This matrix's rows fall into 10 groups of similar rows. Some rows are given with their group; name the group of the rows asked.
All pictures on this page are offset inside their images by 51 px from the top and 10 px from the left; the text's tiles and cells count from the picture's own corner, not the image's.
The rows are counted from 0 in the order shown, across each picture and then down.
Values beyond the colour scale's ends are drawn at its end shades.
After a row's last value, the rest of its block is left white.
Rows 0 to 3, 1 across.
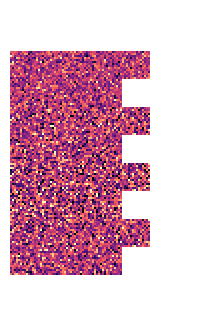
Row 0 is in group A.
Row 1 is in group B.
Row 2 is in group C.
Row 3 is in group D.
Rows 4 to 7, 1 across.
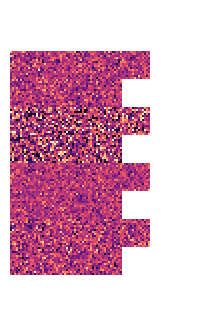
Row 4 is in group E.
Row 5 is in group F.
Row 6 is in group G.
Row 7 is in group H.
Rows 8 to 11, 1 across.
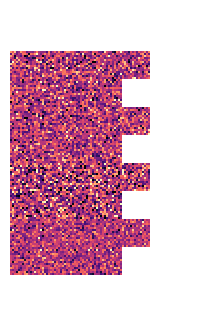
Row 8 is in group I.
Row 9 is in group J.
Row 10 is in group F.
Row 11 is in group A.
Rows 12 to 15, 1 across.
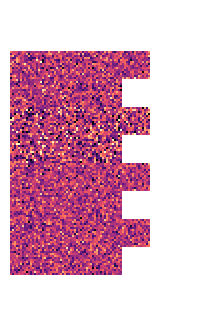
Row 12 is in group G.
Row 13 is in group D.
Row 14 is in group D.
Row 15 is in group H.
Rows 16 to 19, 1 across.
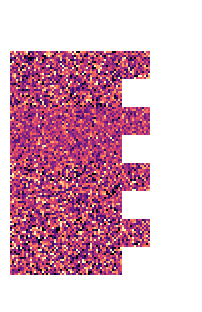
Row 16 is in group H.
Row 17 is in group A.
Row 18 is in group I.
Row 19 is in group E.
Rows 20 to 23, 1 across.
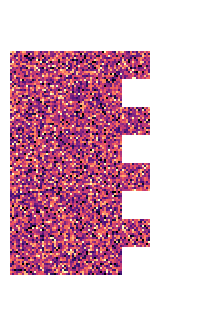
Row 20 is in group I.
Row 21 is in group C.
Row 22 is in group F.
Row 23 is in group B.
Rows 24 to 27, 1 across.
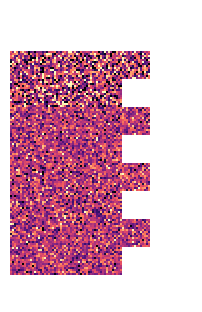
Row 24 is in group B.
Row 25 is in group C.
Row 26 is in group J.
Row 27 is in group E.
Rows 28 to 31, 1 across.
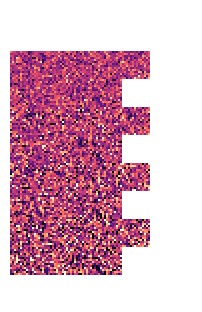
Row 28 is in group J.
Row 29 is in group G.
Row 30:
D
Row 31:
J
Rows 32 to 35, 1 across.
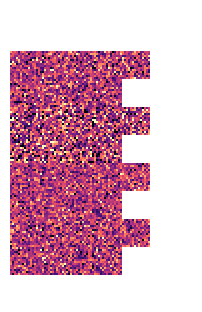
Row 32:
B
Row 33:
A
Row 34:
J
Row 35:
G
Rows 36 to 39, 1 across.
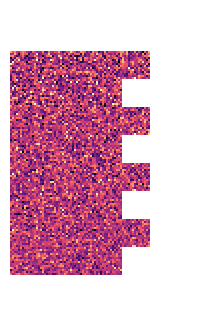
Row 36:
C
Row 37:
J
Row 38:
B
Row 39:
I
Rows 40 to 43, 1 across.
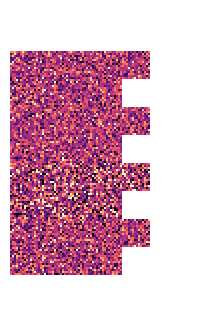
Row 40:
C
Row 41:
B
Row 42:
B
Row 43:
C
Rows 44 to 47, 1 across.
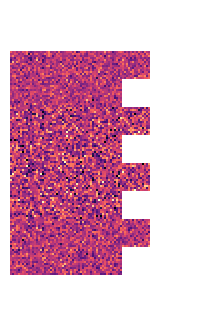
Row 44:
H
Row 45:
J
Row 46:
D
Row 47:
G
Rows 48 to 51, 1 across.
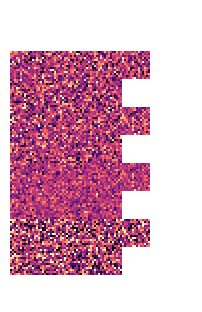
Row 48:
B
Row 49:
E
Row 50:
E
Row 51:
I
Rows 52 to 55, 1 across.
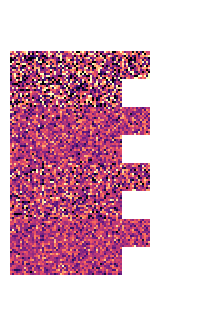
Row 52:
H
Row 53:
E
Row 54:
B
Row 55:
B
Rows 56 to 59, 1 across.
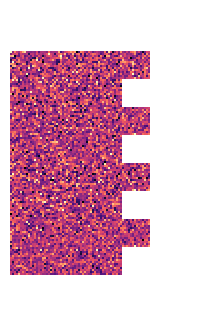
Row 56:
E
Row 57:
F
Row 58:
I
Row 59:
G
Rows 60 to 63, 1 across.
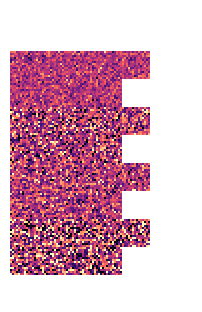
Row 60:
H
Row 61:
F
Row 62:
I
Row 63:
I
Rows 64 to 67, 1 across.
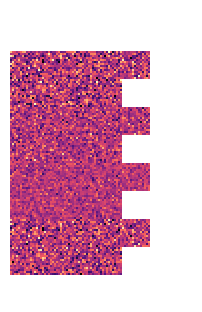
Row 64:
E
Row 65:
C
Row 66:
D
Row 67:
E
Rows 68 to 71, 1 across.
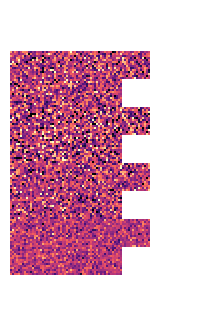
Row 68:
B
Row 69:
B
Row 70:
G
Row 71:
I
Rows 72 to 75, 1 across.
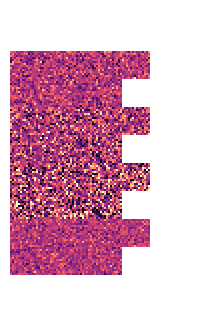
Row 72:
D
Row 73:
G
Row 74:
J
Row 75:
F
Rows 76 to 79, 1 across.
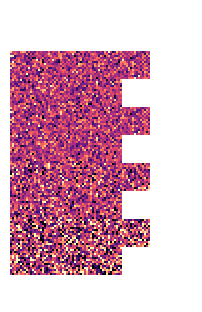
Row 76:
E
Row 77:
E
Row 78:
H
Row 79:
J
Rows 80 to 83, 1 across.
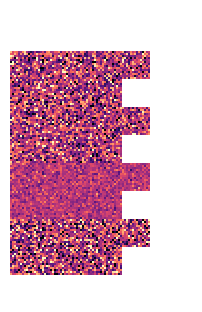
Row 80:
A
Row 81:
I
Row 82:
E
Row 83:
C
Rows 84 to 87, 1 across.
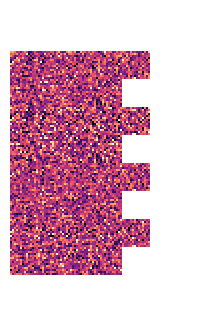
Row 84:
D
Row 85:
D
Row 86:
B
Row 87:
I
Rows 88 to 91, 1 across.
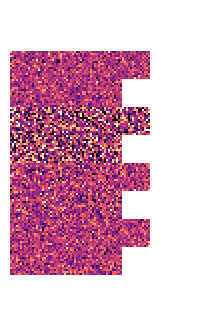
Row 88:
E
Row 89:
C
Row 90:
G
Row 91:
J
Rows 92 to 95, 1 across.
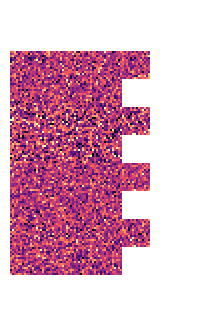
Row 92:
H
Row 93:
I
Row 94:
F
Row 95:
I
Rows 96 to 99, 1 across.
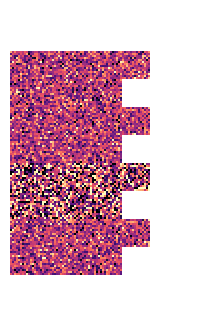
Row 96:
J
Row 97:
D
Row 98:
H
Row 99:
D
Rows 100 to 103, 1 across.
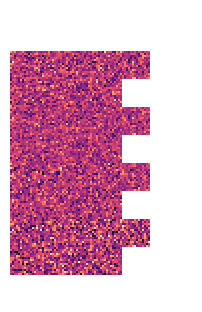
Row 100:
I
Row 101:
I
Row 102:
E
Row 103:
B
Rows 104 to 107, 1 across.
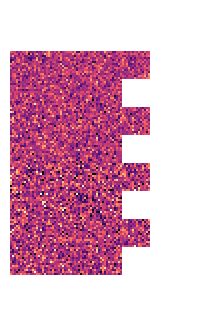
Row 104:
H
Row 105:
E
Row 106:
G
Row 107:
C
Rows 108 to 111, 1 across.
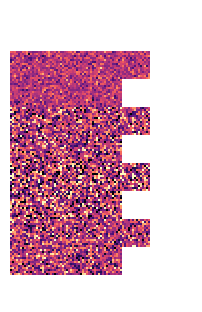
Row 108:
H
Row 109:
E
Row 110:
E
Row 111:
I
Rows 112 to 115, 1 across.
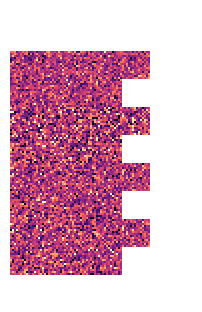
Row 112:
H
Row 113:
E
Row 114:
A
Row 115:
A
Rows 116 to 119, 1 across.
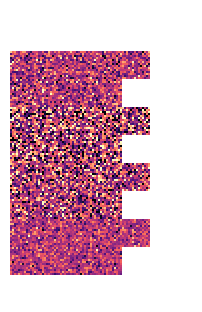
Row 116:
C
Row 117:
C
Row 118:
G
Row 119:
E
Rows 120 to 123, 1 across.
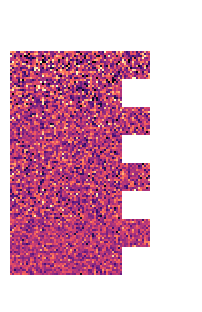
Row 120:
I
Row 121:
B
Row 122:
C
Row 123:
D
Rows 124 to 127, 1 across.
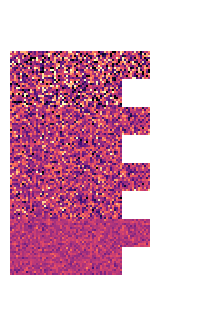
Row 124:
B
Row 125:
G
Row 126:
G
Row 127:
H
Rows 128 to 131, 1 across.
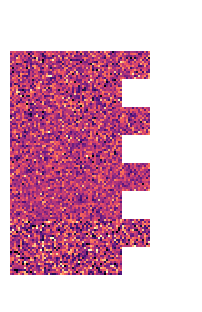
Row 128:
J
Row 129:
H
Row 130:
G
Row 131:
B
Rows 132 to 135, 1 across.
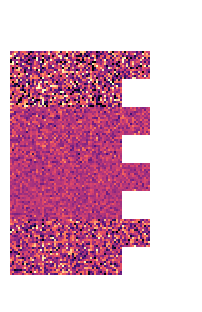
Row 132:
A
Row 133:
E
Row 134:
B
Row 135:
B
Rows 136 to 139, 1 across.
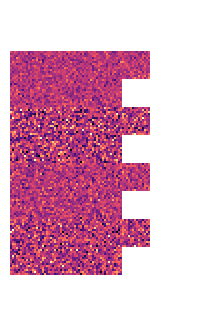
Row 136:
J
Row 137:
F
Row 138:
D
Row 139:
C
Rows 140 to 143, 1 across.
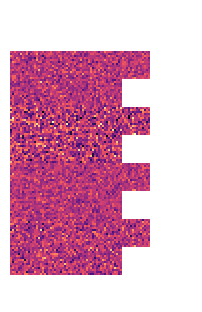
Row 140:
F
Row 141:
I
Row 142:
I
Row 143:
A
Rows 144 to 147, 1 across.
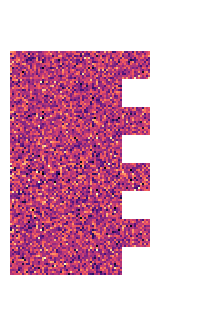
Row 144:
G
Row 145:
A
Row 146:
E
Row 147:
A
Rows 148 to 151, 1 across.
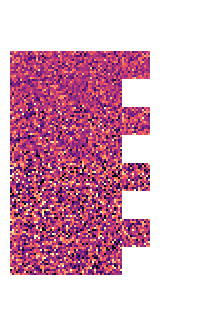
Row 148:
F
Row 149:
F
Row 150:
C
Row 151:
I
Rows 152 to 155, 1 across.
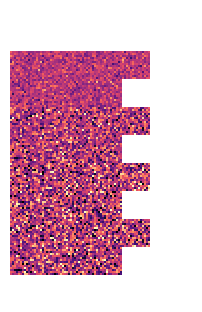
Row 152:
A
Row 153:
B
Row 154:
J
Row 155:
B
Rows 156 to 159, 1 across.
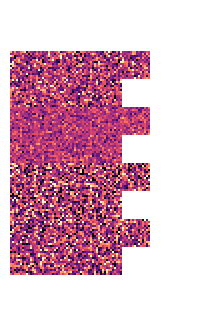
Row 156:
E
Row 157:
J
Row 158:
C
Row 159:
D
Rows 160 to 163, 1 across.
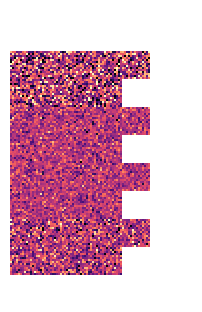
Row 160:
D
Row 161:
D
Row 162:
G
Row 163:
E
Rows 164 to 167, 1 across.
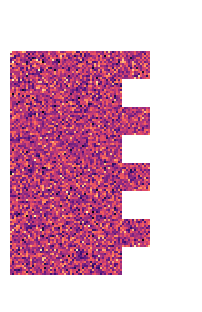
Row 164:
E
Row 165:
F
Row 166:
H
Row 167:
G
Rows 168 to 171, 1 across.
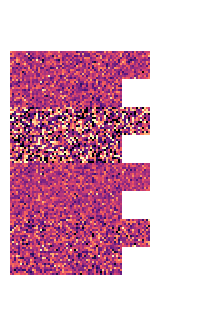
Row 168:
G
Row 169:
A
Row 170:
A
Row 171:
D
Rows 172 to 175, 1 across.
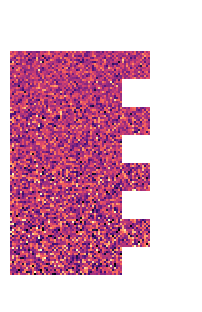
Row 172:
A
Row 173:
E
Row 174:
I
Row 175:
E
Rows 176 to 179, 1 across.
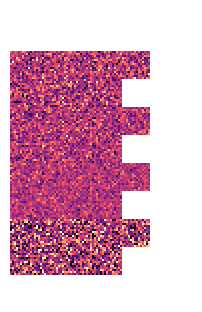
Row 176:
B
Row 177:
H
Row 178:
E
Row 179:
H
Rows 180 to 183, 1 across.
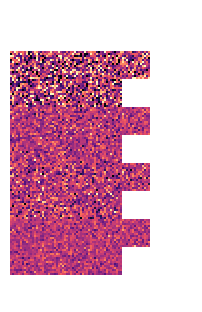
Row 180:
F
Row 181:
F
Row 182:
A
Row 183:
B
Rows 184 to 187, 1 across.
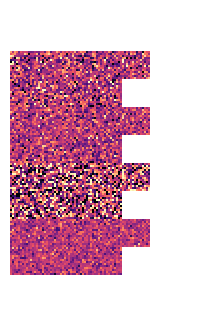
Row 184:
A
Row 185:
A
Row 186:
F
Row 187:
E
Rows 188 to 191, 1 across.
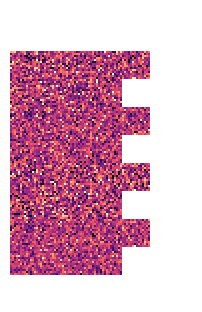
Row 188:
I
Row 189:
H
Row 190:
B
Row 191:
D
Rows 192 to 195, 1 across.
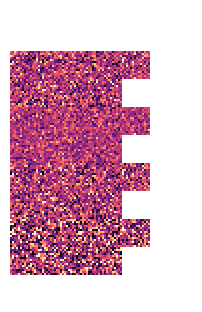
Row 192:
A
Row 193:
B
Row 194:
A
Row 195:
E
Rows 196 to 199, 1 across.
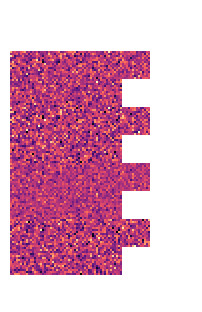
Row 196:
E
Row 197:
E
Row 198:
E
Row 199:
D
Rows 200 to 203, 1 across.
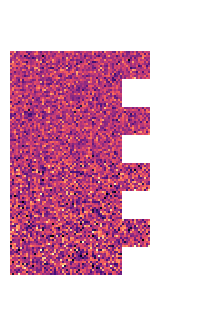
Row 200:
I
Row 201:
H
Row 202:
J
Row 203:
G
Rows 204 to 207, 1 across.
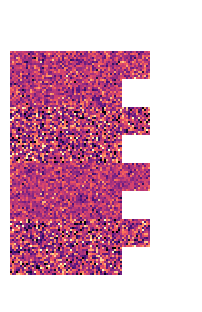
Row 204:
J
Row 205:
C
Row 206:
G
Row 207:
F
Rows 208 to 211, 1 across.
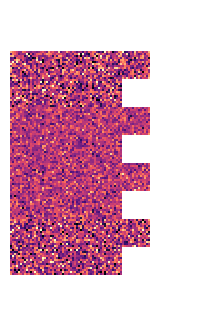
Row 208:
G
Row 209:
G
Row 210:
J
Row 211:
C
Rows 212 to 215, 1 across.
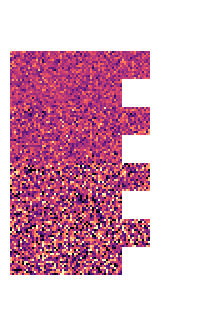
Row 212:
E
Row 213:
H
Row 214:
G
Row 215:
B
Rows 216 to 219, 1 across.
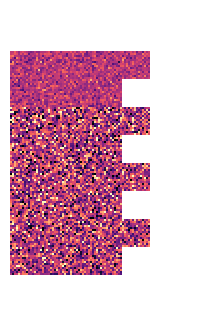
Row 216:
A
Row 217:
E
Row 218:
A
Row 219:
G
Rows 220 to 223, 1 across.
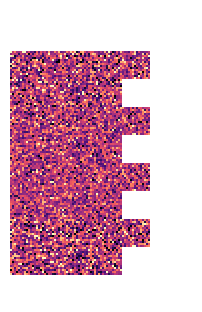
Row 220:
E
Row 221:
I
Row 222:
B
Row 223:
I
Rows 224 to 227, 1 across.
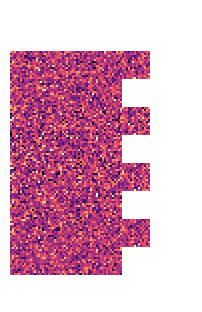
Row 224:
I
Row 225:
C
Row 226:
E
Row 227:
E
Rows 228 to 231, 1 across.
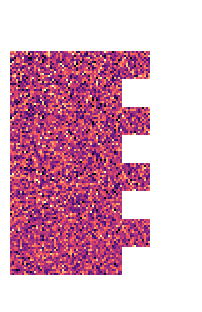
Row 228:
H
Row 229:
D
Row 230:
I
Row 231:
B
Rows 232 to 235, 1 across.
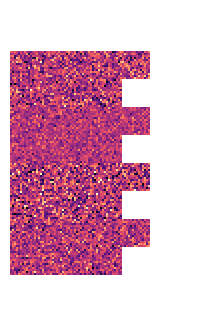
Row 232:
J
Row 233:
E
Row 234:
B
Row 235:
H
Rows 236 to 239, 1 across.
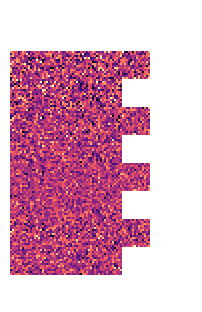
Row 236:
G
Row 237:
D
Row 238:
J
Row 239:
I
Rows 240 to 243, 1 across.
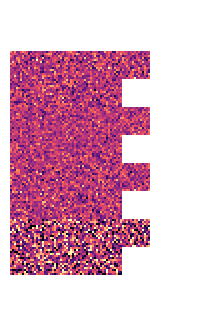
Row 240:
B
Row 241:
J
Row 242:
G
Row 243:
B
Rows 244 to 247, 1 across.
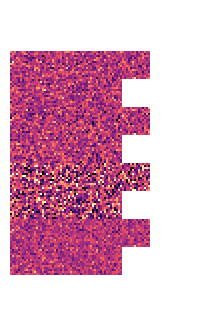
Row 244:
I
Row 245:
D
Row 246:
I
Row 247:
C
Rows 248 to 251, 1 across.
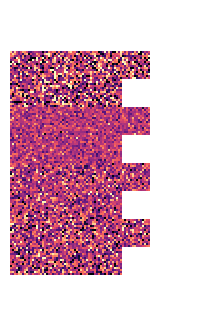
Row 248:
B
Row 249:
C
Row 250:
A
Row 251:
A
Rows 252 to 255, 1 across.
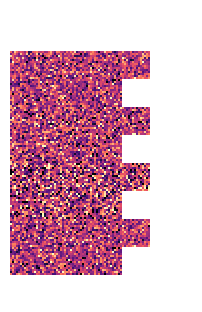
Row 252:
F
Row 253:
I
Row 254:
H
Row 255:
F
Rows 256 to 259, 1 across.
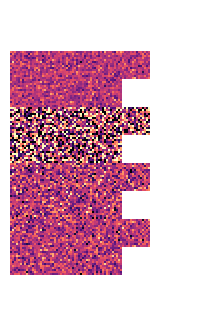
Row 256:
I
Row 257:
C
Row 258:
H
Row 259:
D
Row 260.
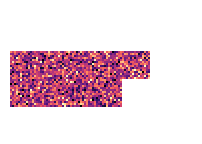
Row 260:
J
